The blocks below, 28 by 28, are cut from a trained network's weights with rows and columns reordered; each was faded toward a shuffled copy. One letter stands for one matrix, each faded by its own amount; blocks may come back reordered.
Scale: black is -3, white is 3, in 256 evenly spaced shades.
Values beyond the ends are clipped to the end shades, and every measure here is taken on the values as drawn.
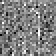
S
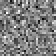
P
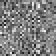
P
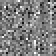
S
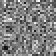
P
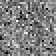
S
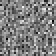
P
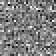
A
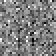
S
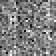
S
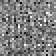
S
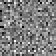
A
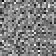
P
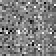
S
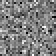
S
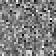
A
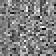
P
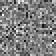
A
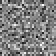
P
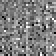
S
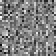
P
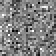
S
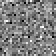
S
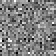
A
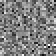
P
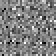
A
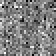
S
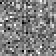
S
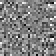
A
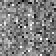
S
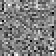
P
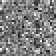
P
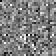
S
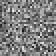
P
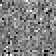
S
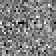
A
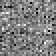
S
